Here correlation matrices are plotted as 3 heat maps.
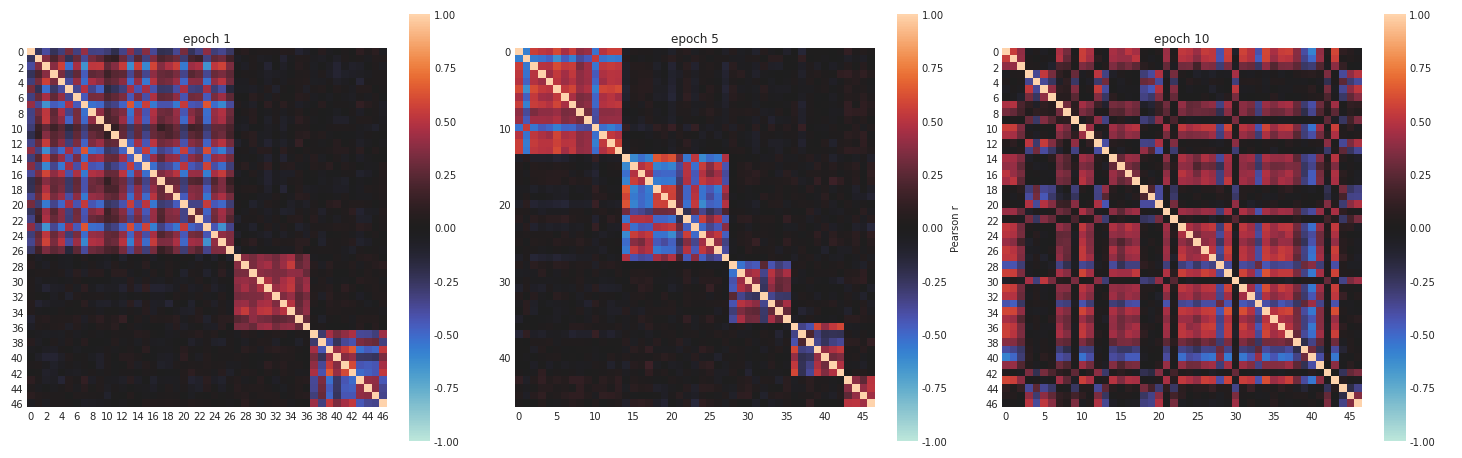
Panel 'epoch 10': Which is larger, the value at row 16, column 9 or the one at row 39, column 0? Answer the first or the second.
the first
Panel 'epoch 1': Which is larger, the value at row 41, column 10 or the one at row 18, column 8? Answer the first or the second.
the second
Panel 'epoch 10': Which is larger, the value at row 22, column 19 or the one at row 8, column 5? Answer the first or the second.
the second
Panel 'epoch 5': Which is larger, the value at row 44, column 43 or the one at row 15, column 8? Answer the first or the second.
the first
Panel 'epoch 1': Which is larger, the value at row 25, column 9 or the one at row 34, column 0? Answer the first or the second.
the first
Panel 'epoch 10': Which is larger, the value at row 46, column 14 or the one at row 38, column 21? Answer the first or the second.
the second
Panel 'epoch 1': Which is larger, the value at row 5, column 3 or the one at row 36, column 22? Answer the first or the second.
the second
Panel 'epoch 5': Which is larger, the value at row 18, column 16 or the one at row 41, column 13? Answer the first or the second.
the second
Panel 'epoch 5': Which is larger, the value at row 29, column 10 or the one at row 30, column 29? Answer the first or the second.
the second
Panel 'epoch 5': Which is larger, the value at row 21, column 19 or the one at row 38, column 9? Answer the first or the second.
the first
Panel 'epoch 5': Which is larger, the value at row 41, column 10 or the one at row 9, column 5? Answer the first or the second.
the second
